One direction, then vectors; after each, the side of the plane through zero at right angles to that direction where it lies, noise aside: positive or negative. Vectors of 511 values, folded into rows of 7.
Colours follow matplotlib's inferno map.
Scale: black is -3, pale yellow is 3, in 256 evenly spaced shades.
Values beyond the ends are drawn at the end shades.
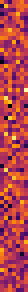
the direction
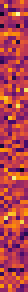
positive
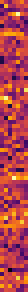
positive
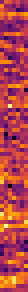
negative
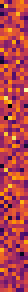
positive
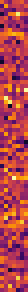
positive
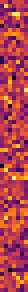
positive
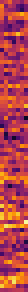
negative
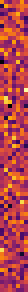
positive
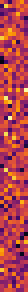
positive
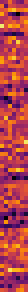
negative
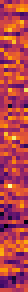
positive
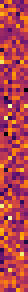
negative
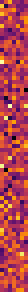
negative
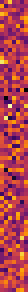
negative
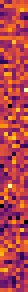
positive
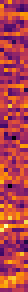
negative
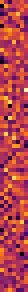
positive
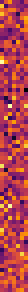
negative
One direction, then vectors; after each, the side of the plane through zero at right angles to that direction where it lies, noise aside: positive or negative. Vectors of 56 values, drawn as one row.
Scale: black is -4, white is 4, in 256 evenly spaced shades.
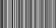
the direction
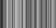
positive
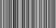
negative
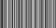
positive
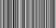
negative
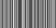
positive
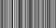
positive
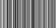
negative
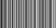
positive
